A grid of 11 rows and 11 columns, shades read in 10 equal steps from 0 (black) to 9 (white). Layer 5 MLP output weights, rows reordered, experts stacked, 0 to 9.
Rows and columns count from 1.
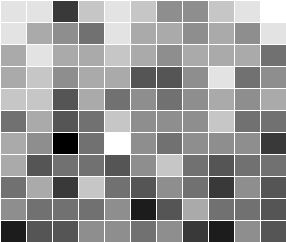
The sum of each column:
61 63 37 57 66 50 52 52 55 55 51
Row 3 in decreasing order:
8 7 6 6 6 6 6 6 6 5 4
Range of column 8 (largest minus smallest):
4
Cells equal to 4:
25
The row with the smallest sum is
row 11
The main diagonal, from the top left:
8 6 6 6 4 5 4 4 2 4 3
